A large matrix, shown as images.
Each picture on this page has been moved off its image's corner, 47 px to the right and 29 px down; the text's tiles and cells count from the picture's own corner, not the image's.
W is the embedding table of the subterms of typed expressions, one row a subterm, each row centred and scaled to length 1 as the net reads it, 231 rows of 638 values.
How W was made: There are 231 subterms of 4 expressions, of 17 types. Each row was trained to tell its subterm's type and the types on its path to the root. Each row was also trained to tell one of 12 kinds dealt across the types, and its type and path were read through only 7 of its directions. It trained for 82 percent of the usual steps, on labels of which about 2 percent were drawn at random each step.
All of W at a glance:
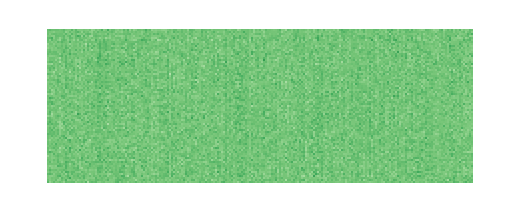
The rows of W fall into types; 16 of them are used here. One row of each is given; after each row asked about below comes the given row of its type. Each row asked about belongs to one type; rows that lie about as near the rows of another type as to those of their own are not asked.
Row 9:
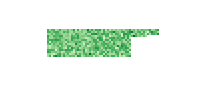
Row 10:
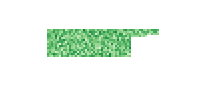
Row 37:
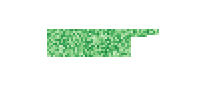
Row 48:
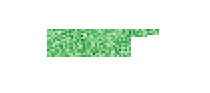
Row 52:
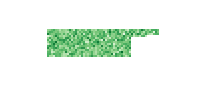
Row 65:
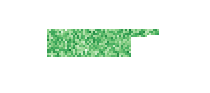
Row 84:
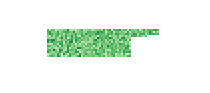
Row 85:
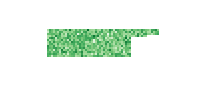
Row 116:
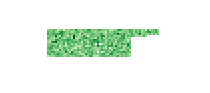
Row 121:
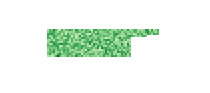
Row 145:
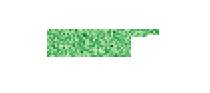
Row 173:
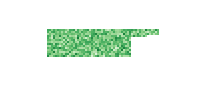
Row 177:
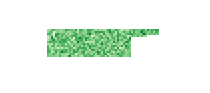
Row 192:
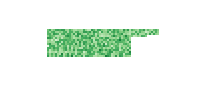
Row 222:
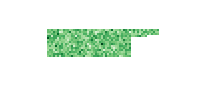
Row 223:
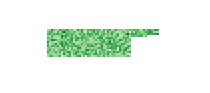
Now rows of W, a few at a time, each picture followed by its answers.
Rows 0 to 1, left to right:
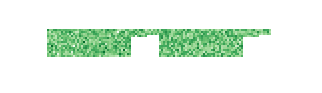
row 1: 52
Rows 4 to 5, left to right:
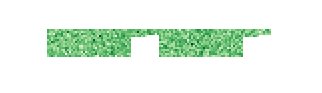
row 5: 192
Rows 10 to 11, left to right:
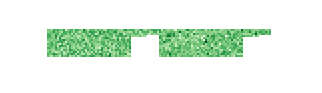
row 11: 222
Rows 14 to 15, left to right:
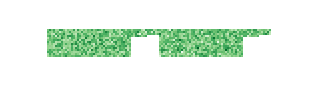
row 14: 9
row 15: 177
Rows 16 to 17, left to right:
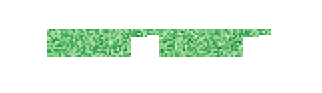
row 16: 223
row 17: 9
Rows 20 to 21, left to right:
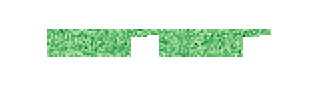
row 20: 9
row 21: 65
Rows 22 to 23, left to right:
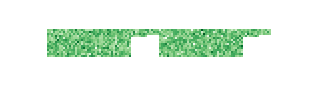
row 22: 10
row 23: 192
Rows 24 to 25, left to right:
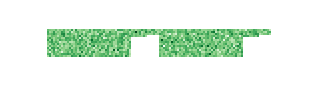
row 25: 84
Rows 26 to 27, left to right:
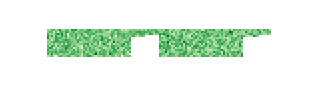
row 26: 177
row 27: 52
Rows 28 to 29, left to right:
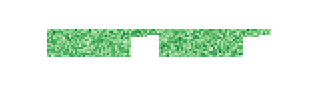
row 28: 65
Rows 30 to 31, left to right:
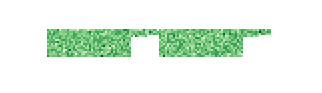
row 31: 177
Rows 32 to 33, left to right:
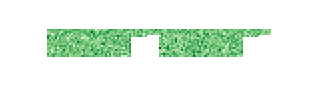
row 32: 48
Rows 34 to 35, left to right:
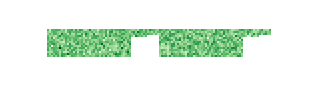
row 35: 9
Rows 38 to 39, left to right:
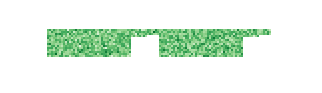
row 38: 37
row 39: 84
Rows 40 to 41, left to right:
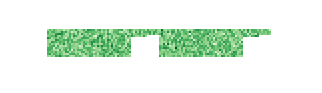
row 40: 116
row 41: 192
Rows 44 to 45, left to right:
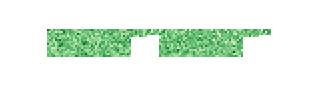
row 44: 37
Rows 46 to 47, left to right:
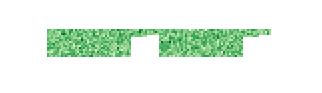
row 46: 10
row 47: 52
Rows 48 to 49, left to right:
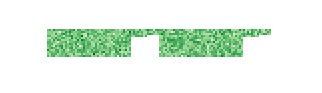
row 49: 192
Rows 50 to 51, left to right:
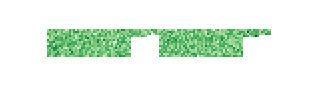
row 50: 52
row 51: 65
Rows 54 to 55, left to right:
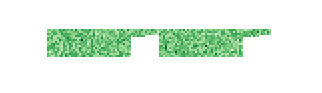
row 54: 192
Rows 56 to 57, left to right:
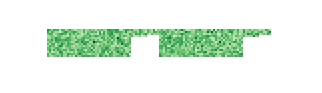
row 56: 10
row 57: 85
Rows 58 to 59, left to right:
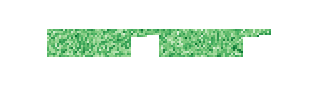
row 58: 37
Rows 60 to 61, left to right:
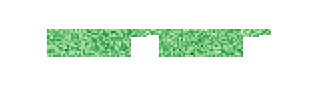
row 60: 9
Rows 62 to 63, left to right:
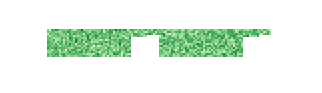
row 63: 84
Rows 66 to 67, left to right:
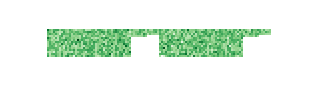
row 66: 10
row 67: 10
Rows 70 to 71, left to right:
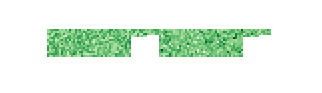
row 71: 65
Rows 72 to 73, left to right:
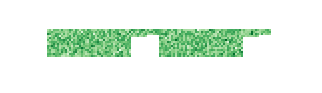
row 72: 52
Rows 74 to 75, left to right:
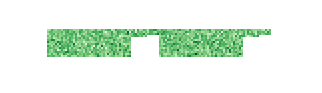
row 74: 84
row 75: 121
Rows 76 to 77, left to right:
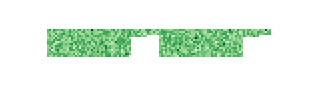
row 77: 121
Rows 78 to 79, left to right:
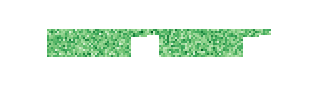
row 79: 177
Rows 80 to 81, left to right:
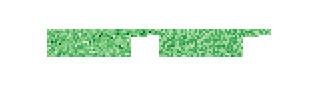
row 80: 65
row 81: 116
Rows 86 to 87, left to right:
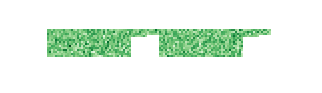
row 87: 116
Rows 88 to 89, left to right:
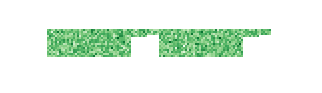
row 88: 116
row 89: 177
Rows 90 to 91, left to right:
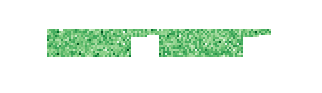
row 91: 48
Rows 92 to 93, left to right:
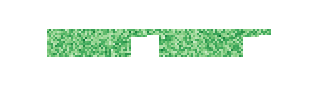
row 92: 37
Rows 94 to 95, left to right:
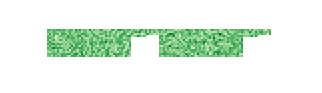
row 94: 173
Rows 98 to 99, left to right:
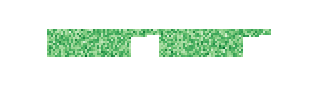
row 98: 116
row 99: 9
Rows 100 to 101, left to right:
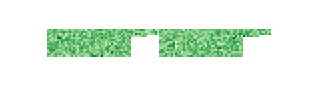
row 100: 52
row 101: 9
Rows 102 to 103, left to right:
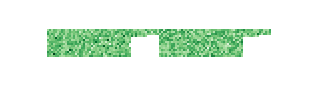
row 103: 173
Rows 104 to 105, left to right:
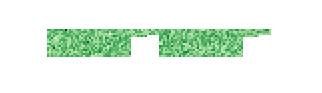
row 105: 52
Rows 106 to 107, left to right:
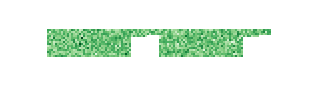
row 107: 84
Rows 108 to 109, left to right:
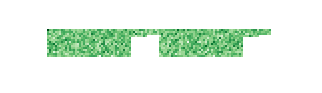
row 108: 10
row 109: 37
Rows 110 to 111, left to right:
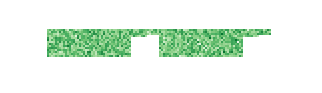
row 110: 192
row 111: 173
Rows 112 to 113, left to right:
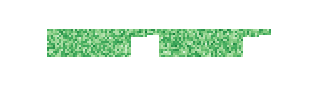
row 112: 48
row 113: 223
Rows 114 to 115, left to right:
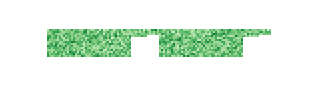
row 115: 145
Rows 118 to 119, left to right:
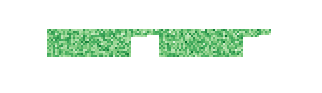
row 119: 173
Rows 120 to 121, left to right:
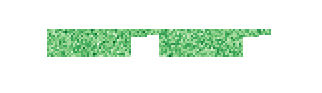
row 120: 48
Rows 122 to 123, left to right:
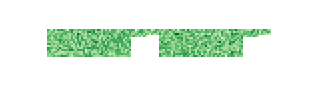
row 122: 37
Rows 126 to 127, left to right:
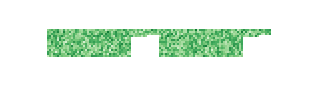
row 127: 173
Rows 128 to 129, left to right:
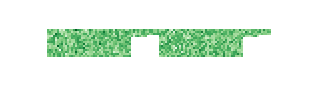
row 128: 222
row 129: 192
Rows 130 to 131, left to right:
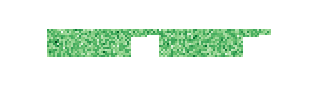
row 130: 222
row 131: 116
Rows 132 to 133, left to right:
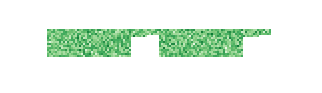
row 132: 37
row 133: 222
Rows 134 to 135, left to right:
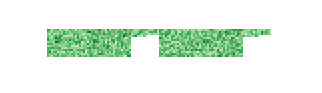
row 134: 10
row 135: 145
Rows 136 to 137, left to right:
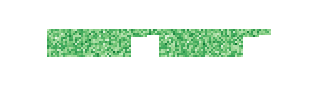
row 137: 192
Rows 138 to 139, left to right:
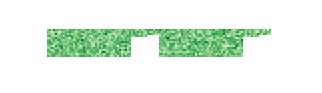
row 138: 48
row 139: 173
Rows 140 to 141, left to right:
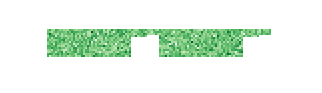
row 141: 222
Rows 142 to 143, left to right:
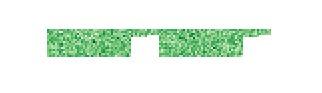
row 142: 9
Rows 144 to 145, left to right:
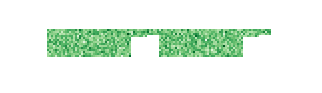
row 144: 177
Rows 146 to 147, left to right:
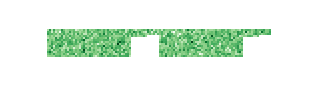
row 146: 116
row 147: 222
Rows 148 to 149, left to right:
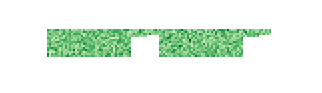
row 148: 10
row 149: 48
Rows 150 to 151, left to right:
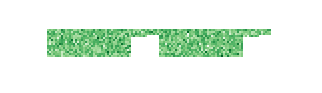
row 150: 116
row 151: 173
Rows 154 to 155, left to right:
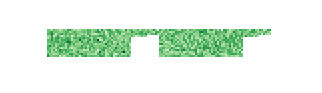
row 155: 37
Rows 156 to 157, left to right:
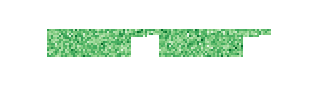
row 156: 48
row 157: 173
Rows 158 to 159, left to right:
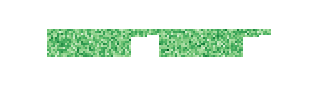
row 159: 222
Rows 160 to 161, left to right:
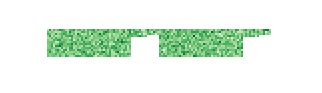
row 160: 37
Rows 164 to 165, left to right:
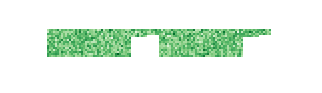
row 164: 85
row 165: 9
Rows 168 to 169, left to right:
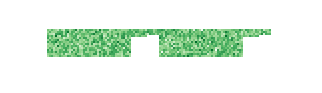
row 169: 9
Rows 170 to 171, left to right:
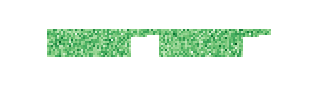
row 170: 116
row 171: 116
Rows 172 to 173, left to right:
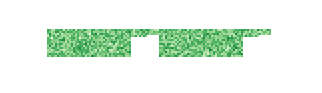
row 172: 173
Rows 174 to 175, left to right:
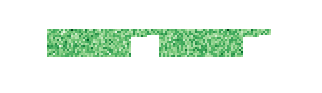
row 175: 192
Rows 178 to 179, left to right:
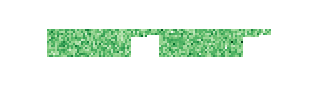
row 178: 223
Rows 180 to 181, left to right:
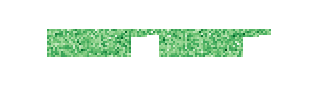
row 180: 48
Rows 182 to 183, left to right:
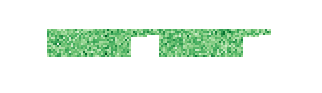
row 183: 10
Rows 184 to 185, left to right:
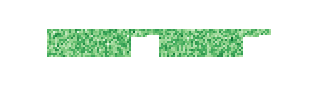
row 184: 173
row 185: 192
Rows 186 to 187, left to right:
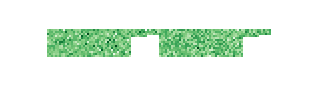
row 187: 121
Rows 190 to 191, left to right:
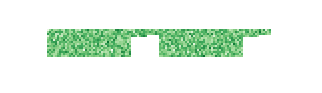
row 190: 65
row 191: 37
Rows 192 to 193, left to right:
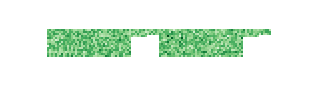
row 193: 52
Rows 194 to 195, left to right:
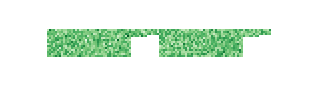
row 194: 65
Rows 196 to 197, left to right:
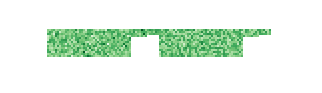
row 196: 177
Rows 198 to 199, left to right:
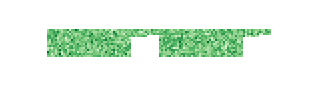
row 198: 121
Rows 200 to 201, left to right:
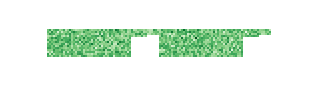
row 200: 85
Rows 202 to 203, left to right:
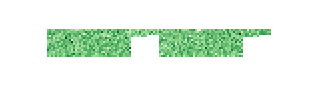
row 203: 222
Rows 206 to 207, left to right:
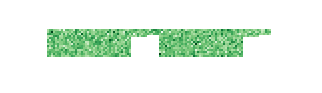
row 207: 85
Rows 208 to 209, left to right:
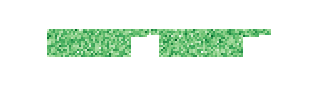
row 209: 65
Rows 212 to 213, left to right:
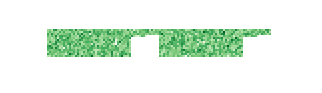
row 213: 192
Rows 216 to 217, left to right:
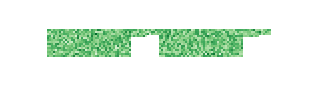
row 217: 173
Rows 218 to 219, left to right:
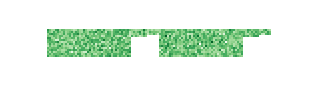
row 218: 145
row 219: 65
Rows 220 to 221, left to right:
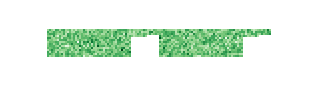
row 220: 145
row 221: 65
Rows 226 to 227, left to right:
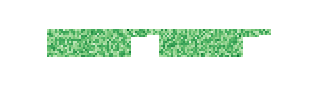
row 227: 116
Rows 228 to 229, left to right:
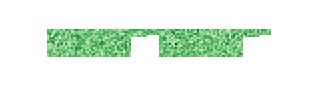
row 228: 9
